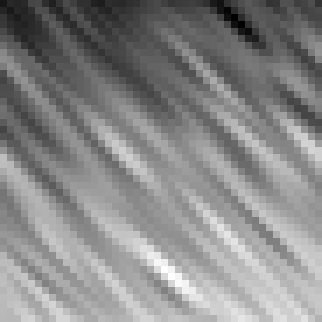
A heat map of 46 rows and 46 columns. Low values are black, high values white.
Grain: diagonal, down to the right. Slope: up to the bottom. Ninth with the highest average: bottom right. Ninth with the lowest average: top left.
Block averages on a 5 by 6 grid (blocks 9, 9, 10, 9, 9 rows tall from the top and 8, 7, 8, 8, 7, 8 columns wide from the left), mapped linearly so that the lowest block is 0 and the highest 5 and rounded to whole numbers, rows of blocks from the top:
0 0 0 1 0 1 | 2 2 2 2 2 2 | 2 3 3 3 3 4 | 3 4 4 4 4 4 | 4 4 4 5 5 5
